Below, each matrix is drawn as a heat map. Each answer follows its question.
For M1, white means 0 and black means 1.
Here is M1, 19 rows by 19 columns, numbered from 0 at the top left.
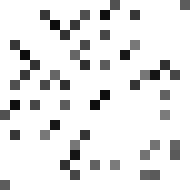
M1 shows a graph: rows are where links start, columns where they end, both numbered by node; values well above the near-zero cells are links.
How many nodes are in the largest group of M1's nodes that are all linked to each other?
4
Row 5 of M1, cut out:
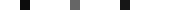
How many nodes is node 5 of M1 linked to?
3
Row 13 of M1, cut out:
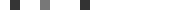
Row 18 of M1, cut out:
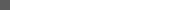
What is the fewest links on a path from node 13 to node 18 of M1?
6
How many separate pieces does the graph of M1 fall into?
2
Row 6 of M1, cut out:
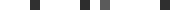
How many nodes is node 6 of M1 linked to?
4
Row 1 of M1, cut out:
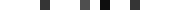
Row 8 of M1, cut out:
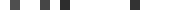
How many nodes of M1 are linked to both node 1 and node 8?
2
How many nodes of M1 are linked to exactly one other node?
2
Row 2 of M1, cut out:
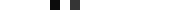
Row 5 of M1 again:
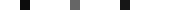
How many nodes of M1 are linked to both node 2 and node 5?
1
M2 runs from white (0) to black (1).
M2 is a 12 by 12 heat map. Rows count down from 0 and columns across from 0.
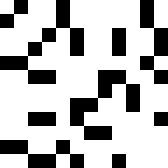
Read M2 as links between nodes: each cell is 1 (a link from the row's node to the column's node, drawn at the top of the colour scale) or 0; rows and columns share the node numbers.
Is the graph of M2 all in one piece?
no
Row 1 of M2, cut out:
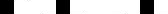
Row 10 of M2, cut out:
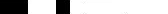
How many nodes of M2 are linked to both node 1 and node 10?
2
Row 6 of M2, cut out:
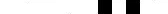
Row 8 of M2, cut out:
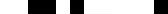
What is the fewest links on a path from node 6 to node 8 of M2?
3
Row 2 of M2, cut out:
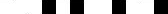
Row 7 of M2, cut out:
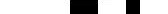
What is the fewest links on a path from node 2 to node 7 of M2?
2
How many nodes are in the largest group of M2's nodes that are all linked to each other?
5
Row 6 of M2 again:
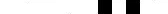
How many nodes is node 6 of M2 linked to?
2
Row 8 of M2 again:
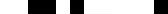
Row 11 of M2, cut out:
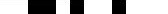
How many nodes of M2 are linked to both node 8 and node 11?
3
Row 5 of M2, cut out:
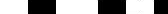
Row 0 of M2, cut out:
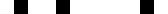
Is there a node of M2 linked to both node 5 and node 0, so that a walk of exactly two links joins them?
no
